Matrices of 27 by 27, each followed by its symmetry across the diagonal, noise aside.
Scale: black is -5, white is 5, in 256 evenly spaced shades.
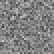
neither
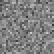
neither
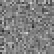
antisymmetric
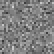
antisymmetric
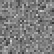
symmetric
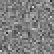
antisymmetric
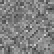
symmetric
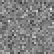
neither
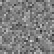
antisymmetric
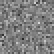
antisymmetric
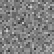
symmetric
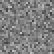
antisymmetric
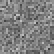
symmetric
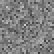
symmetric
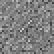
symmetric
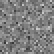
antisymmetric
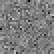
symmetric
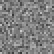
neither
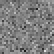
neither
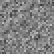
symmetric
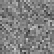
antisymmetric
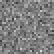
neither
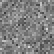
symmetric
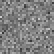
neither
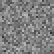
neither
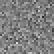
antisymmetric
